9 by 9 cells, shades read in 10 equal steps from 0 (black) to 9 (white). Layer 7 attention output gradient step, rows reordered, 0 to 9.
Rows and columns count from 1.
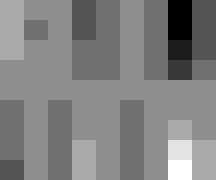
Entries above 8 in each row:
0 0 0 0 0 0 0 0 1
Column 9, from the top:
3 3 3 4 5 5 5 6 6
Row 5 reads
5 5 5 5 5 5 5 5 5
